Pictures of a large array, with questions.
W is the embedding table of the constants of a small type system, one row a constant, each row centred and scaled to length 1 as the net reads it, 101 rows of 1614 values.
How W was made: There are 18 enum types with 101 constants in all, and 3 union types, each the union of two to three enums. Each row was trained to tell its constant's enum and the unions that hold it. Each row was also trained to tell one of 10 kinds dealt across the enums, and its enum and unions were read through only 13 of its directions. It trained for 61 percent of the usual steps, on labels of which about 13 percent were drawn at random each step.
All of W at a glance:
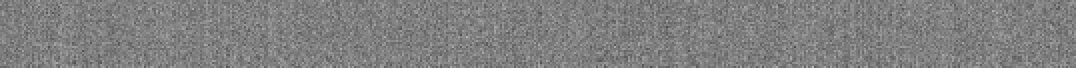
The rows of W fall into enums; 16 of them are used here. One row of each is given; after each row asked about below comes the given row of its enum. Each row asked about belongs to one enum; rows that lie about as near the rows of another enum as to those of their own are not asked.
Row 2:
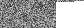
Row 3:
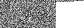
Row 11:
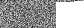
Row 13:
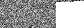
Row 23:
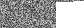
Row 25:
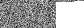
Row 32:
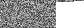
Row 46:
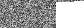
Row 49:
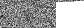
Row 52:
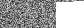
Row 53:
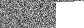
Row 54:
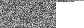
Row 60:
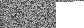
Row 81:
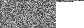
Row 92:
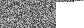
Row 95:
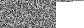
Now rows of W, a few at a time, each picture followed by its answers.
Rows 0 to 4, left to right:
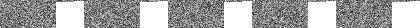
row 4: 46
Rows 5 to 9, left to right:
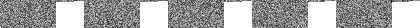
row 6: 49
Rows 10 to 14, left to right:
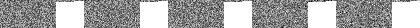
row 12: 25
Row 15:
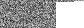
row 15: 54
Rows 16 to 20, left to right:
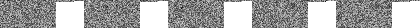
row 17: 81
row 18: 23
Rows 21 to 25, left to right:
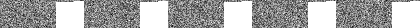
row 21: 23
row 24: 49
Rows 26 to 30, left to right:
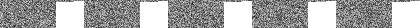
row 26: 95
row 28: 23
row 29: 49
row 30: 54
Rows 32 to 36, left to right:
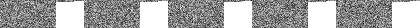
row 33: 49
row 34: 25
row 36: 11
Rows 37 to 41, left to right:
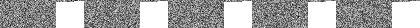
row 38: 3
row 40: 11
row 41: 13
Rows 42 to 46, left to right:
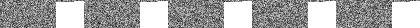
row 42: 52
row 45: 53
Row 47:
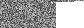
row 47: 25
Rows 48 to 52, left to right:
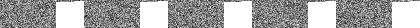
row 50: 53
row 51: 13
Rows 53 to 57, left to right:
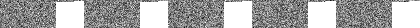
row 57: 95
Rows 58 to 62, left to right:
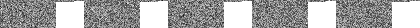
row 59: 13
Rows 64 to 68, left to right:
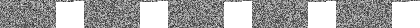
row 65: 23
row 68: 11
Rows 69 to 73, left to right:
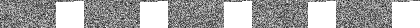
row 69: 13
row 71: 52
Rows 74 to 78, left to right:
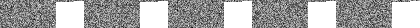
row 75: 13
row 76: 11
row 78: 2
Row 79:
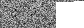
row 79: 53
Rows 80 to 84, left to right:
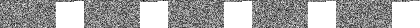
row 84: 11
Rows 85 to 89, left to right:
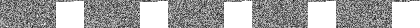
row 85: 54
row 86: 81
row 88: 3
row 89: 81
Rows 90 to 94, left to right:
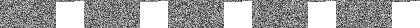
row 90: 92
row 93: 23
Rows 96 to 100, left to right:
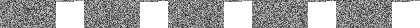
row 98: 92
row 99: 49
